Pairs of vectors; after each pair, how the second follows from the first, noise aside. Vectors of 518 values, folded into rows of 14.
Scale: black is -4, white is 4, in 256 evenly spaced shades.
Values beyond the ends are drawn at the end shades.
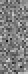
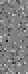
partly zeroed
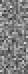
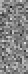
sign-scrambled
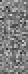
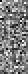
scaled up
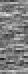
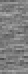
shrunk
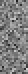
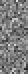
sign-scrambled
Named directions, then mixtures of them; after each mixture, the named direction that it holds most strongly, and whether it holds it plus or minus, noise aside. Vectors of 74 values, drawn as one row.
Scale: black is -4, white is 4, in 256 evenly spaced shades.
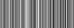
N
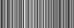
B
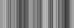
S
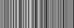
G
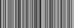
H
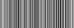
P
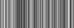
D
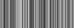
D, minus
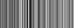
G, minus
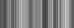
S, minus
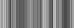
S, plus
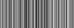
N, minus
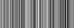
N, plus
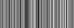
N, minus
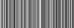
H, minus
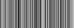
H, plus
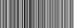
B, minus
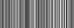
N, minus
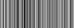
G, minus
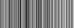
N, minus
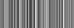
G, minus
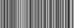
D, minus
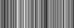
G, plus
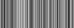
D, minus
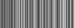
D, minus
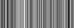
D, minus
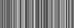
N, minus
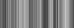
S, minus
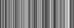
S, minus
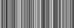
H, minus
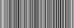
P, plus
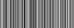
B, minus
